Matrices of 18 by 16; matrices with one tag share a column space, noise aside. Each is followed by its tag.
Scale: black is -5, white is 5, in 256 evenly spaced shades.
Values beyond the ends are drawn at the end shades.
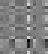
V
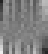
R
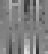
R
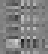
V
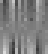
R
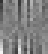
R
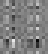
V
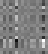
V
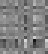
V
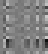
V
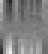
R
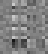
V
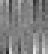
R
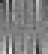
R
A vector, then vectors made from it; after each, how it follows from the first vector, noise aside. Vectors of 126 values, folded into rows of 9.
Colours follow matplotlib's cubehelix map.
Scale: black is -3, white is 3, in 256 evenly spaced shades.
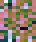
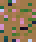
partly zeroed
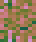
shrunk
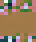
partly zeroed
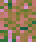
shrunk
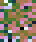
sign-scrambled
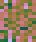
shrunk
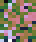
sign-scrambled
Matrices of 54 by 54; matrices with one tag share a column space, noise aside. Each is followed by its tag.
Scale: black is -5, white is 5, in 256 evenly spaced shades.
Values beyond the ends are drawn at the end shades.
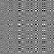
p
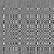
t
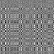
t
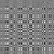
t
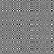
p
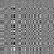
t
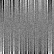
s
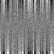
s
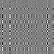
t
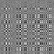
t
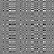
p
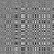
t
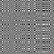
p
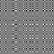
p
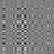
t
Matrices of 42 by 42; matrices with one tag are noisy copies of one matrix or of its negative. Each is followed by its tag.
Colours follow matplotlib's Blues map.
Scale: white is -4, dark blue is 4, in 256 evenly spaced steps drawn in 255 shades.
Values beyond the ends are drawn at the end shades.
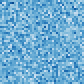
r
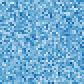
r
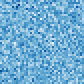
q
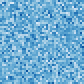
r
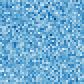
q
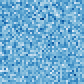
q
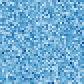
r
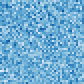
q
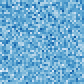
q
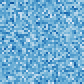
r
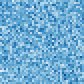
q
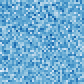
q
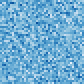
r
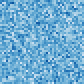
r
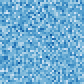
q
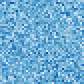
r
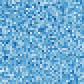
q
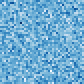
r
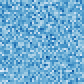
q
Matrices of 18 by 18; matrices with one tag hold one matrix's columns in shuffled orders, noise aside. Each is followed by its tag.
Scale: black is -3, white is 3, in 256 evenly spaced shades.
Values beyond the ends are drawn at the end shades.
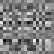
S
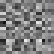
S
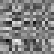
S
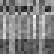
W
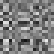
S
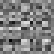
S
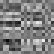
S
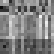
W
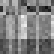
W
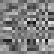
S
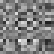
S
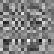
S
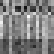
W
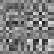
S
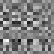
S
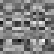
S
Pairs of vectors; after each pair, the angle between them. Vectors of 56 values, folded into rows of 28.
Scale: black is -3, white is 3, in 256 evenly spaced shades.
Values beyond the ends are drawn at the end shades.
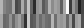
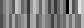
nearly opposite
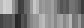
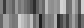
partly opposed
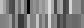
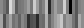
partly opposed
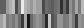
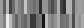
orthogonal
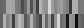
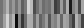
orthogonal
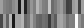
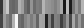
orthogonal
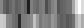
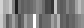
partly aligned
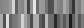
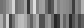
nearly parallel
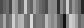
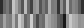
nearly parallel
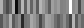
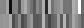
orthogonal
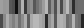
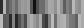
orthogonal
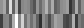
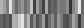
partly aligned
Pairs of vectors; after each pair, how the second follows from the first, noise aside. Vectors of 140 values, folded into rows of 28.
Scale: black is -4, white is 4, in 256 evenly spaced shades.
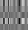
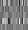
sign-scrambled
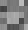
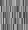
shuffled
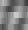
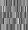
shuffled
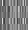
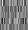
sign-scrambled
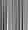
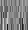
sign-scrambled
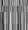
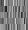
shuffled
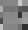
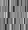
shuffled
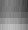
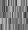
shuffled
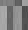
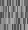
shuffled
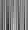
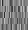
shuffled
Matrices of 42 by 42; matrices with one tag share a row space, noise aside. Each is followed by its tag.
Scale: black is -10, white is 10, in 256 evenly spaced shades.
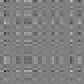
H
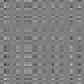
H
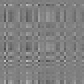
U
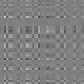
U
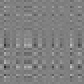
H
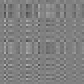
U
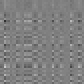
H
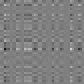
H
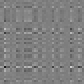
H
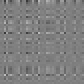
U
